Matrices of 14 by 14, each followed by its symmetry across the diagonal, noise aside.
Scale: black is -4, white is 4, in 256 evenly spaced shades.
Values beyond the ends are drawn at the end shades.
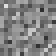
symmetric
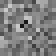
symmetric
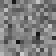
neither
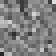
antisymmetric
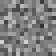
antisymmetric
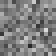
antisymmetric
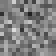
antisymmetric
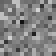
symmetric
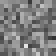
neither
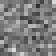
neither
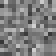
antisymmetric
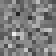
neither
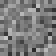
symmetric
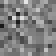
antisymmetric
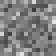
symmetric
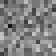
neither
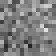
antisymmetric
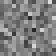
neither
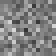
neither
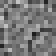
symmetric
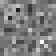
symmetric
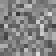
neither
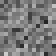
symmetric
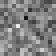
antisymmetric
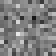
antisymmetric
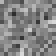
symmetric
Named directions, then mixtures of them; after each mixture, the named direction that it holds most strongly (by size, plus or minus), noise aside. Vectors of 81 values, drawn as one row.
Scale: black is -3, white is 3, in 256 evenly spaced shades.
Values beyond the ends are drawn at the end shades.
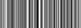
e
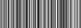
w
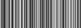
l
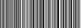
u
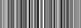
e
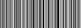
u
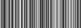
l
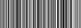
w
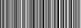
u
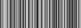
l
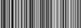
l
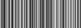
l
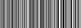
u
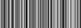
l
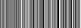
u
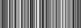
w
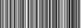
w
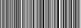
u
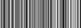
l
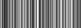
e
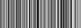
w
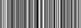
e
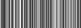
l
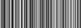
l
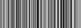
w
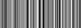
e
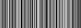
w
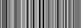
e
